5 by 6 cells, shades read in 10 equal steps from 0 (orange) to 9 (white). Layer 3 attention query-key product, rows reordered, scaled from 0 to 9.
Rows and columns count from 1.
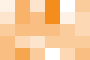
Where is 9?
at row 1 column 5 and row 5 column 4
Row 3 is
5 4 4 4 5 6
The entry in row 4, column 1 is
4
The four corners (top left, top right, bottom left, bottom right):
8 5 4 4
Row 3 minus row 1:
-3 1 -3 4 -4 1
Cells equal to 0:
2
